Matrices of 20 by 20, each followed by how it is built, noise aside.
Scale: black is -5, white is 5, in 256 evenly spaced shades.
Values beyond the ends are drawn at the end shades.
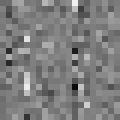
uneven columns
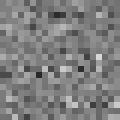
uneven rows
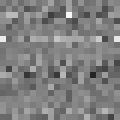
uneven rows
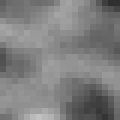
smooth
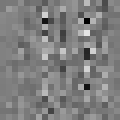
uneven columns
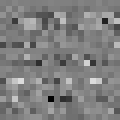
uneven rows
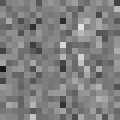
uneven columns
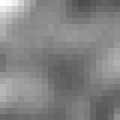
smooth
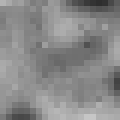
smooth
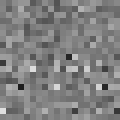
uneven rows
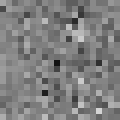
uneven columns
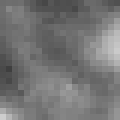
smooth
